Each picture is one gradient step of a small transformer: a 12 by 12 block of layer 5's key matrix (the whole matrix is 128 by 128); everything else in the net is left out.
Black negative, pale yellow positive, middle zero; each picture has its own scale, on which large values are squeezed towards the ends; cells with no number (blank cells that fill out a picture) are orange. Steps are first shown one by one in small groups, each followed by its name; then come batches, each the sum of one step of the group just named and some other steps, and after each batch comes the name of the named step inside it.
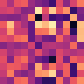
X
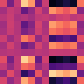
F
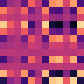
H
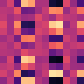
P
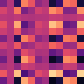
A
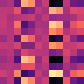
A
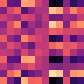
X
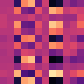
A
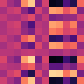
X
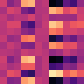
P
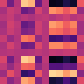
F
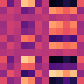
F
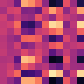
P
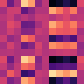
F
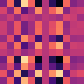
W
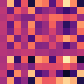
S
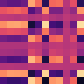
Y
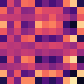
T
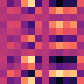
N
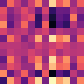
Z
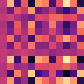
S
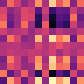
Z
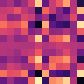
Z
